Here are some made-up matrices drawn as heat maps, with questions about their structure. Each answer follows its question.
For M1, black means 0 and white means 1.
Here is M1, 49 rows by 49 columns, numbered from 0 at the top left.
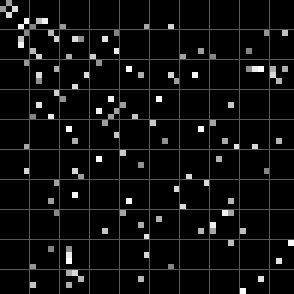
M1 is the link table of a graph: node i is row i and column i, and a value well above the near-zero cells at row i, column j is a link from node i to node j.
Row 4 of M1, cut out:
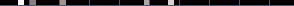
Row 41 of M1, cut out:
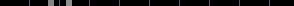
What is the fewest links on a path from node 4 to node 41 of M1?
3
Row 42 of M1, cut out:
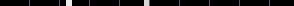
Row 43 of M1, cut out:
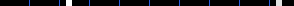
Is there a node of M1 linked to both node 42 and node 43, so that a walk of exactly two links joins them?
yes
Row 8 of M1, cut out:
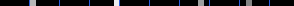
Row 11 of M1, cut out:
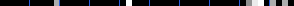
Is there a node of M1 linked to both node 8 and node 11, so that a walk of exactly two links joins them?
yes
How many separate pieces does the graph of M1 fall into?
2
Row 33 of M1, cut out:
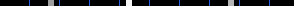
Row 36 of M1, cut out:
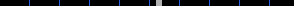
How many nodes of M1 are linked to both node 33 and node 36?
0
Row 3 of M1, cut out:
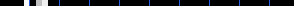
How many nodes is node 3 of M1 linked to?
3
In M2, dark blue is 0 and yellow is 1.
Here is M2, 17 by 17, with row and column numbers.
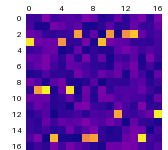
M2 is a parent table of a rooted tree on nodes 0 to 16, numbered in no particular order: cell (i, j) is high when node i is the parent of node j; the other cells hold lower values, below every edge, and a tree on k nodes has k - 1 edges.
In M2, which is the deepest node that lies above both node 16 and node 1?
9
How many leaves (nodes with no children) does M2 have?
12
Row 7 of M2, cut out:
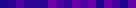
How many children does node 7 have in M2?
0
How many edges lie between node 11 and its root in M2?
5
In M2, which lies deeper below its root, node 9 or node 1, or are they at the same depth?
node 1
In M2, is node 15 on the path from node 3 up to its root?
yes
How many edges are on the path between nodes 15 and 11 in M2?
5
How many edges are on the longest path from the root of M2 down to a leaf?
5
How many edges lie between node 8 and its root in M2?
1
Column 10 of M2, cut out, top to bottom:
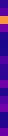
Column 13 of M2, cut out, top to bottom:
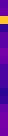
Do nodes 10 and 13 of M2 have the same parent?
yes
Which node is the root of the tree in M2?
15
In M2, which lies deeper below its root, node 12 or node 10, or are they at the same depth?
the same depth
